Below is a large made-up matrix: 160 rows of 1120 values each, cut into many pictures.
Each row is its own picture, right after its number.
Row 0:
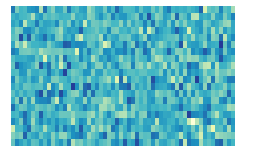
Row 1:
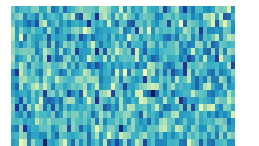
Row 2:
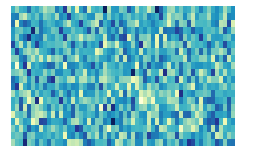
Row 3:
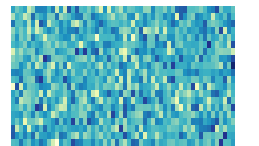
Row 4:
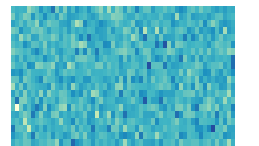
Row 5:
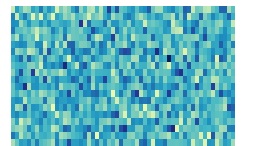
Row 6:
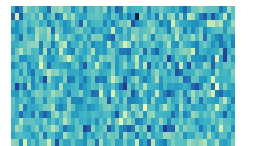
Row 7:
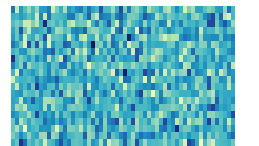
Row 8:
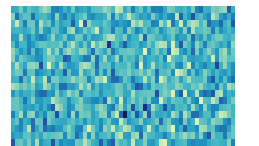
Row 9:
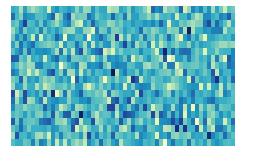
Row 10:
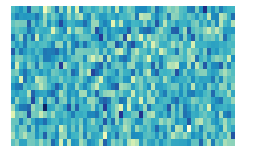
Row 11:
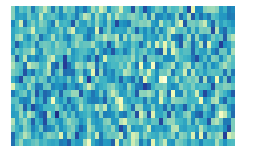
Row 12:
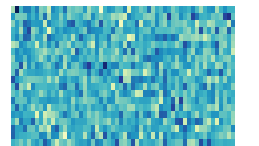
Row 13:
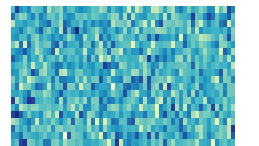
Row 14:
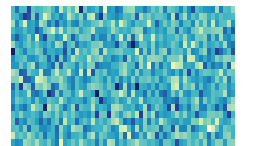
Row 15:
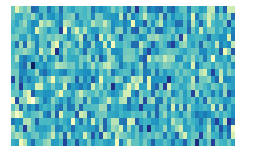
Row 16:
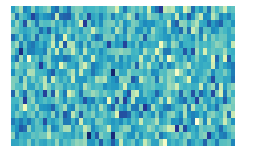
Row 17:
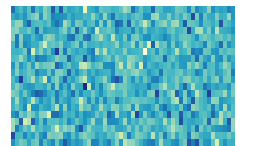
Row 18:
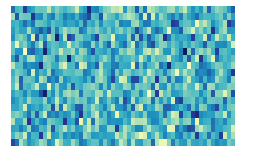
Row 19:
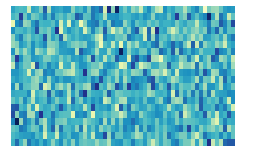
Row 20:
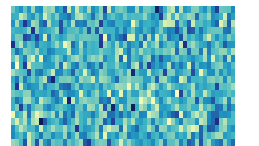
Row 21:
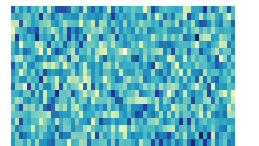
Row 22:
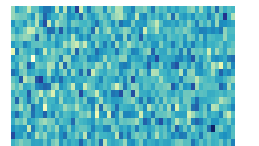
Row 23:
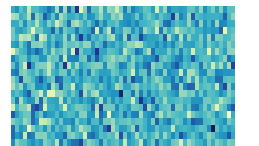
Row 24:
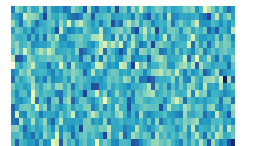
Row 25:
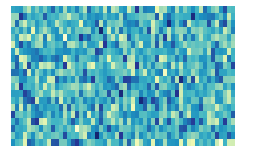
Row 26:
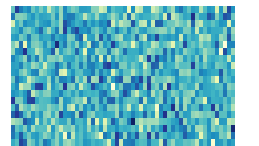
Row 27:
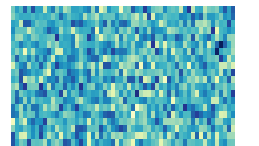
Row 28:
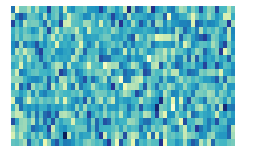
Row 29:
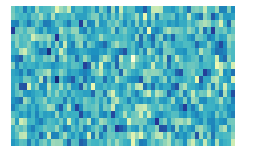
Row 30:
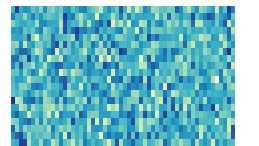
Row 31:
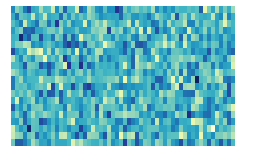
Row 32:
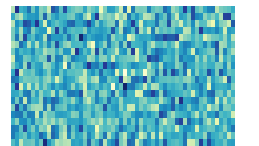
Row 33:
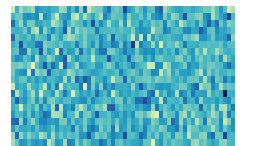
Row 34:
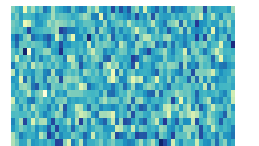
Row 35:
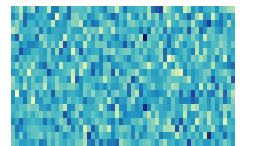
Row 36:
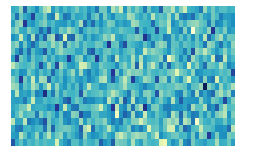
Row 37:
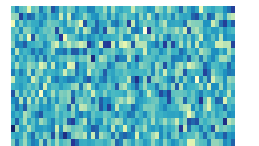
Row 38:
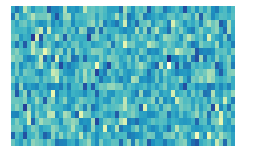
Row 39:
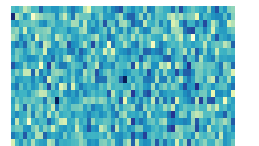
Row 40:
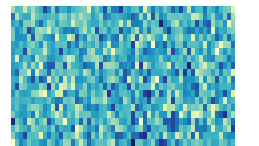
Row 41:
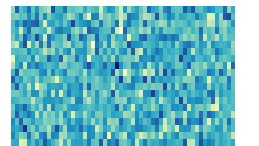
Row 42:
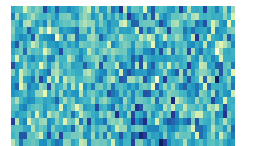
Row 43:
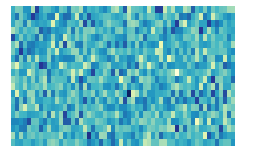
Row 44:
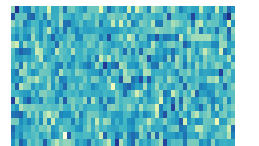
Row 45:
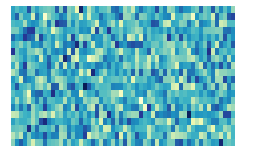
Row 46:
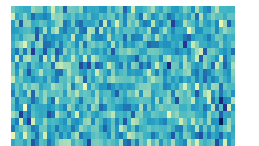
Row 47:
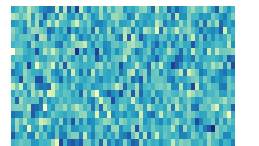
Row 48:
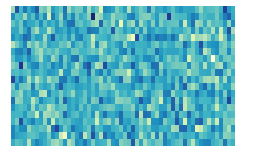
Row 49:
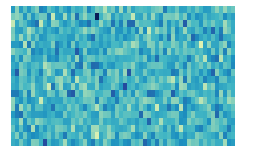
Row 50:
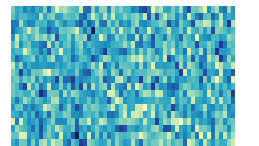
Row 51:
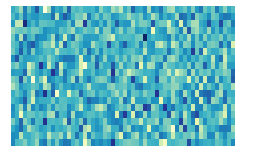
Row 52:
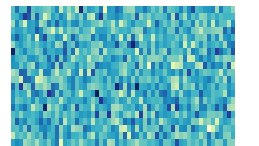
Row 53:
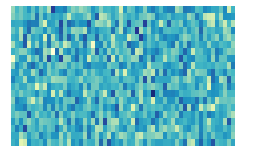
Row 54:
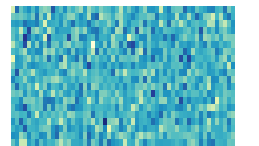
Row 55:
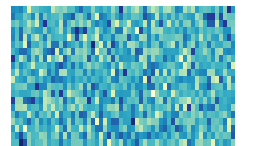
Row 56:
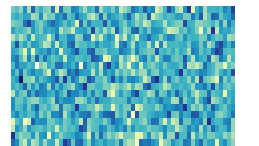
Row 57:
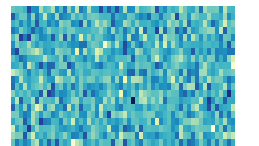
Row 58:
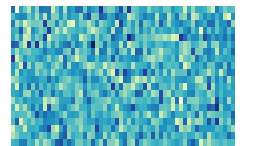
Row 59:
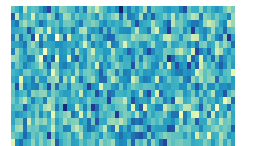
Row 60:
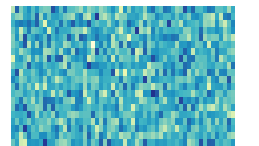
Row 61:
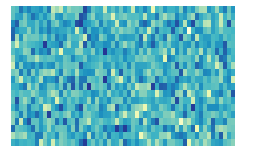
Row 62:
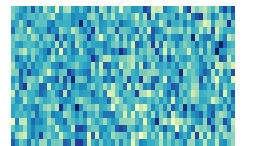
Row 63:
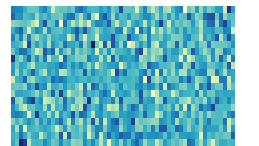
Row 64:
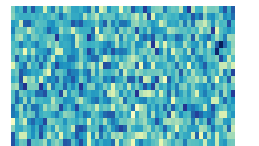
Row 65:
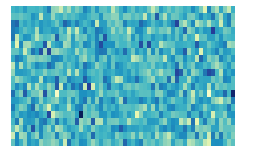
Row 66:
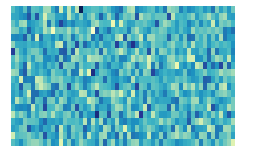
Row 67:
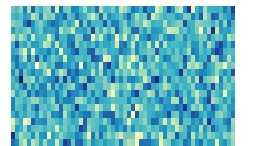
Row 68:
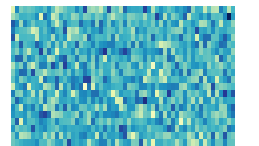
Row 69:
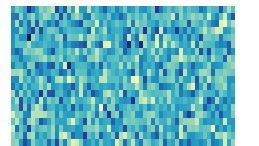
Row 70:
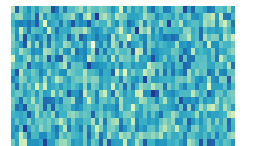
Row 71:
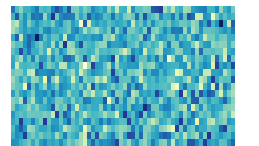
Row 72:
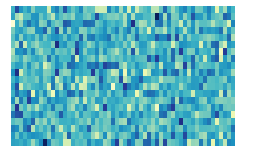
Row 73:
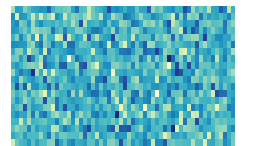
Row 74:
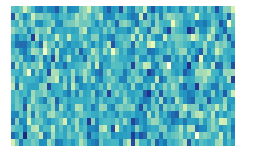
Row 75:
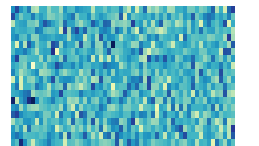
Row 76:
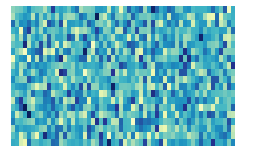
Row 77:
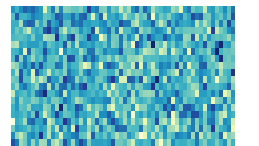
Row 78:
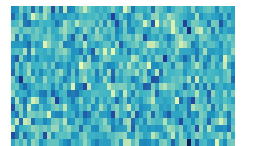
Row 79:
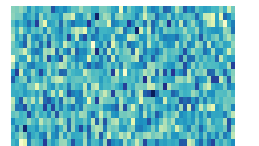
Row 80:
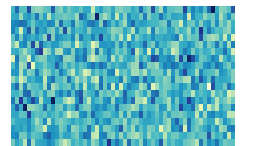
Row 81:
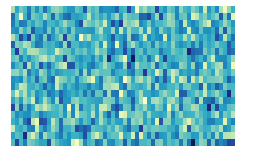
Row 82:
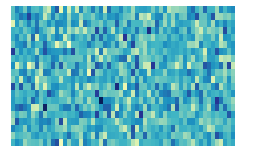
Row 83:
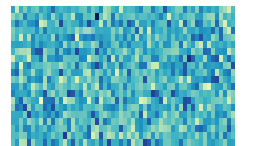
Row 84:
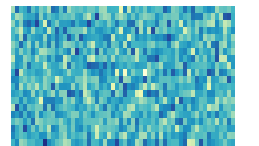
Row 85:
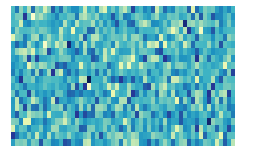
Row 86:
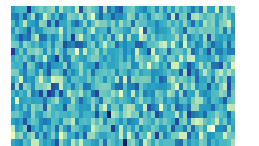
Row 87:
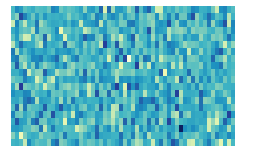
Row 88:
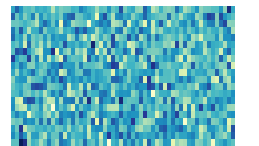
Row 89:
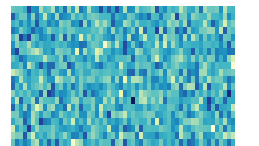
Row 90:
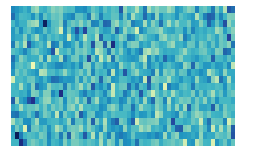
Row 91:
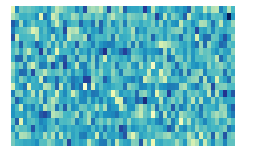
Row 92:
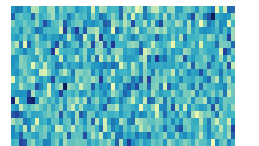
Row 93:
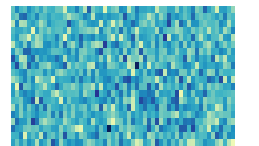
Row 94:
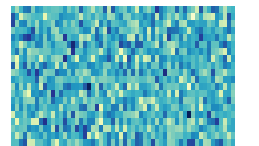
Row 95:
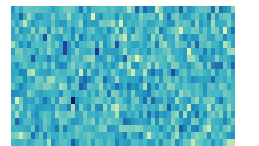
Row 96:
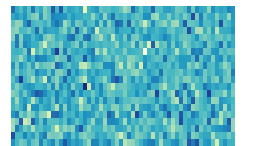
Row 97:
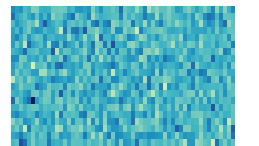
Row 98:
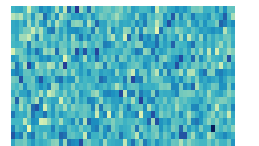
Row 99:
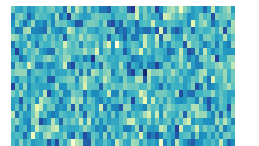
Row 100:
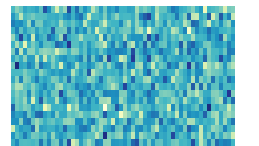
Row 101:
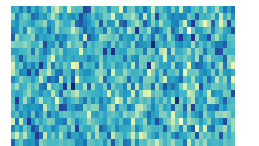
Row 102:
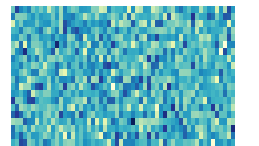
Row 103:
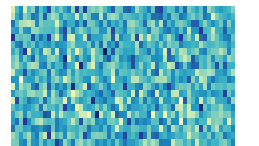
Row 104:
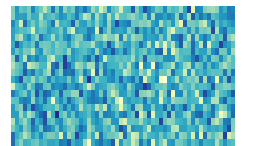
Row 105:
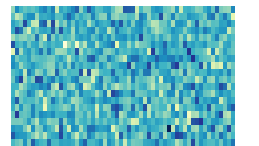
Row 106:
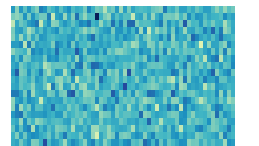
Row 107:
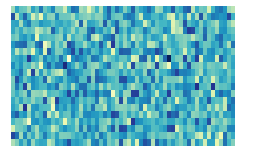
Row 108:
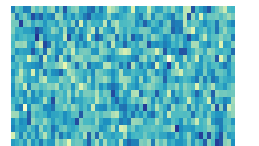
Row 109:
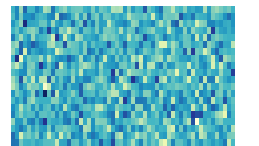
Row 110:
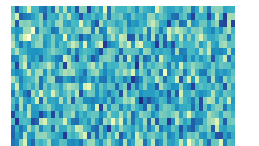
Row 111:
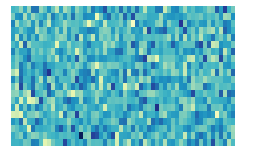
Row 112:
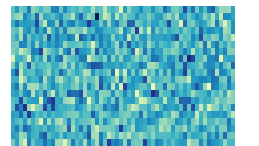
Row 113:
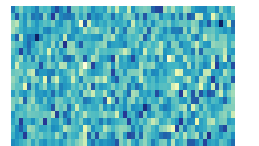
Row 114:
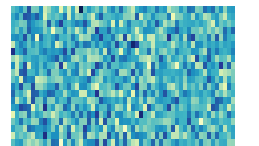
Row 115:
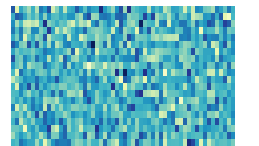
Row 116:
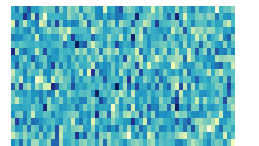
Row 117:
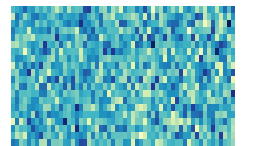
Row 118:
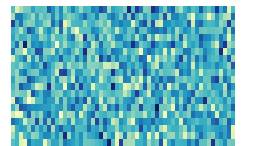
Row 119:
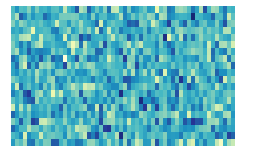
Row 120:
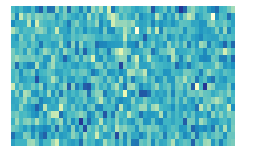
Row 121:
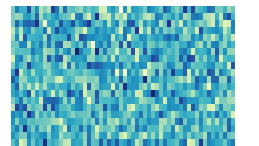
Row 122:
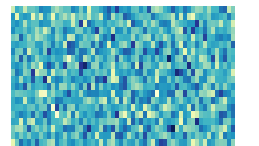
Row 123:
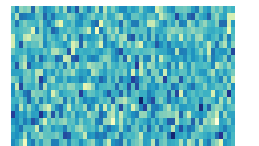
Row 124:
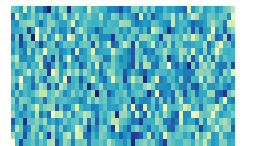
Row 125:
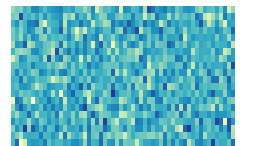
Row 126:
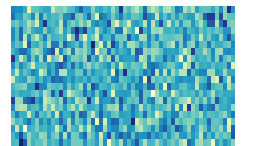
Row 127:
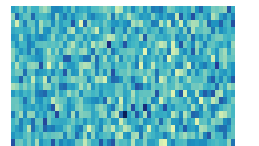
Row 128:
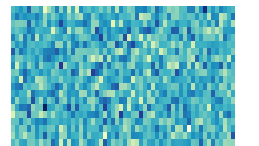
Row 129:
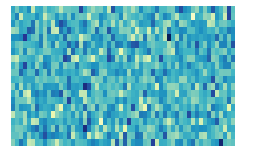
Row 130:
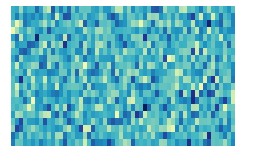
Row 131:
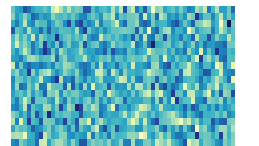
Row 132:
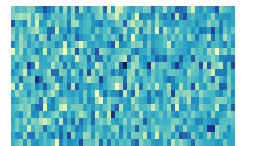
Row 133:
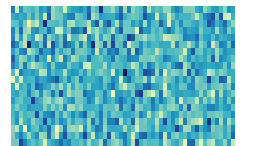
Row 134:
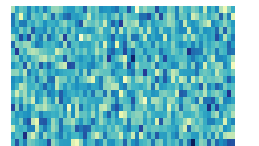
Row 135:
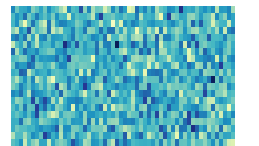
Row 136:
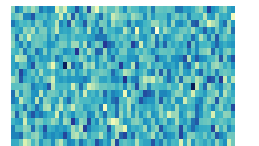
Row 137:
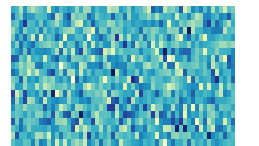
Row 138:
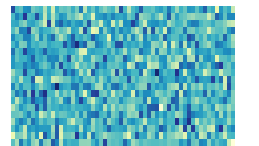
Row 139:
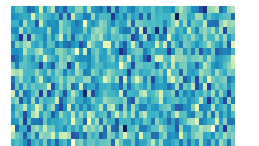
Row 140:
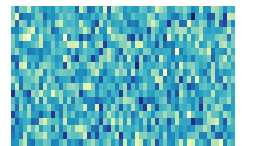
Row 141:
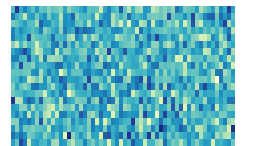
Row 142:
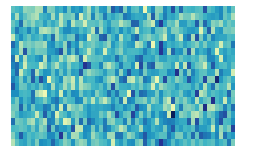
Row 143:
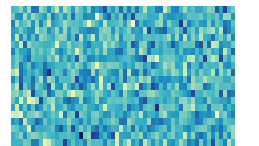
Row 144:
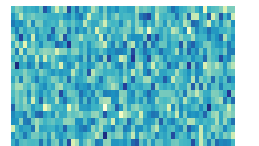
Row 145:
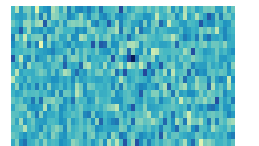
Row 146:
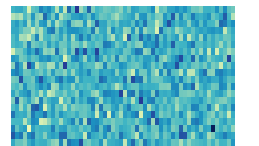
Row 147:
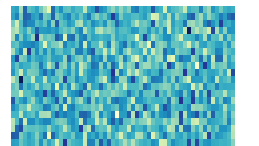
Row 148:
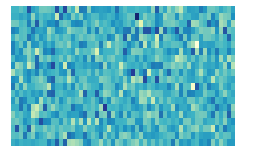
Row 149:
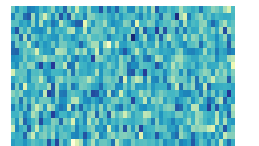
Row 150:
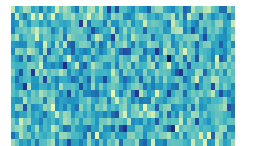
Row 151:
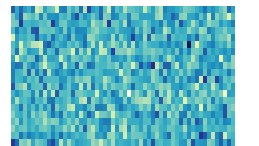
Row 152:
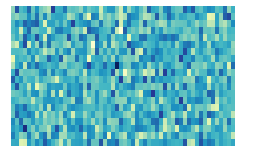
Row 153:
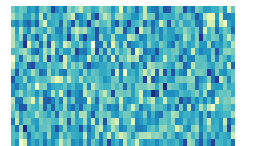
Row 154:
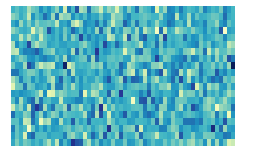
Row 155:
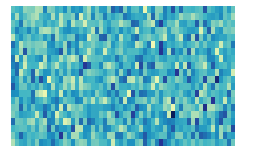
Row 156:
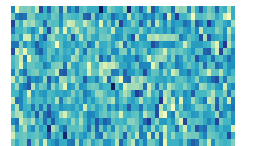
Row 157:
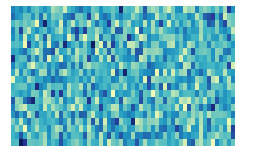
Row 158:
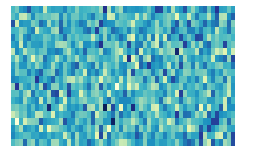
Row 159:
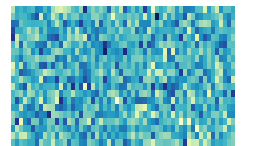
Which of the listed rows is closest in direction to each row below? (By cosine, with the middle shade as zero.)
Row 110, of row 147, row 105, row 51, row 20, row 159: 105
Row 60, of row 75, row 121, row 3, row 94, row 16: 121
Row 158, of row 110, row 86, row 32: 32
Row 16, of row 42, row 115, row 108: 108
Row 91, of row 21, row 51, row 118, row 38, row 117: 117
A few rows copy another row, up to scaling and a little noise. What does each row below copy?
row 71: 113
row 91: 68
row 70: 60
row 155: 142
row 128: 10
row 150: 5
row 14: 52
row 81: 134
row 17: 96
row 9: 137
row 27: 64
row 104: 11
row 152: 41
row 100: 144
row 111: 143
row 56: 67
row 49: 106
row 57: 89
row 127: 8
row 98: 146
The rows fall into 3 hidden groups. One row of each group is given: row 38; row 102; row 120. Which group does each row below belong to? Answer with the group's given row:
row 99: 120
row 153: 102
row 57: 120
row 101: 38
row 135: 120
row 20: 120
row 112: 102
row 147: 38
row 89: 120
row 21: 38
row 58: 102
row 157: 102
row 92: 102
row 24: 120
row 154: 120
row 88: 102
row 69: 120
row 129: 120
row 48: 102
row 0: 120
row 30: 102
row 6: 38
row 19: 120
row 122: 38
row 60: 102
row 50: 38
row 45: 120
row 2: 120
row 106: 102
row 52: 120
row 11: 38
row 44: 102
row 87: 120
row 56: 38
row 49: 102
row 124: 38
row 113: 38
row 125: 102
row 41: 102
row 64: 38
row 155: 38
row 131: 38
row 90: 102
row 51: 38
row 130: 38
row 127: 38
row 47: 120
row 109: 38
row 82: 120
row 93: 120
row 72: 102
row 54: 102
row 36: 38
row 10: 120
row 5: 38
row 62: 38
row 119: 120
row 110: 120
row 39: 38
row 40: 38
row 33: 38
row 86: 120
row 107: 38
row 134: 120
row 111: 102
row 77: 38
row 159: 38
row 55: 102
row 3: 120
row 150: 38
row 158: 120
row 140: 120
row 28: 102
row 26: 102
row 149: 120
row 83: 102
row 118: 102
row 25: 120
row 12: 102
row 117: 38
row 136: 120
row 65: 38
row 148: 120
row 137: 38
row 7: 102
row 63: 102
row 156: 102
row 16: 38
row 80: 102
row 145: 102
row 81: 120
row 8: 38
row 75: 102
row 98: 120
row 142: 38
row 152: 102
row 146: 120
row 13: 102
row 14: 120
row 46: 38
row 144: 120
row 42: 38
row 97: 102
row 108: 38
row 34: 38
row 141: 102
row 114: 120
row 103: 38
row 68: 38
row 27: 38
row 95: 120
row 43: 38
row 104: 38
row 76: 102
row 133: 102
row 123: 120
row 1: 102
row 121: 102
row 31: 120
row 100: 120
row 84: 102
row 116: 120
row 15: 102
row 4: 120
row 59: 38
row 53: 102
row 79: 102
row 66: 120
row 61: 38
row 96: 38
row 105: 120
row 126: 102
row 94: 120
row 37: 120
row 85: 38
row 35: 38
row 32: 102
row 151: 38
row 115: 102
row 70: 102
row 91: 38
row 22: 120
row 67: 38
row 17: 38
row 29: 38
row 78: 38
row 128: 120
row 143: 102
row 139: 120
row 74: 38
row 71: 38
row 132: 120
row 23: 120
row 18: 38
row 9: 38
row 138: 120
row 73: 38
